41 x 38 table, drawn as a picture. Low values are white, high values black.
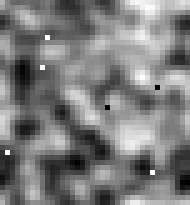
Six lone cells stand out: two far higher and four far lower than their neighbours. The field is mottled with small blotches. The halves do not mirror each other. No row or column stands out. The ninth with the lowest average is the top right. The top middle is the smoothest part.
